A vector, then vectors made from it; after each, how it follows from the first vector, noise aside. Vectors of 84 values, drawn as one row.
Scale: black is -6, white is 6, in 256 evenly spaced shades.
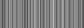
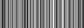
scaled up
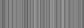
shrunk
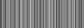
reversed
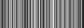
scaled up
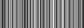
scaled up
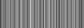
reversed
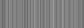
shrunk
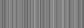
shrunk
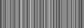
reversed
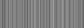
shrunk
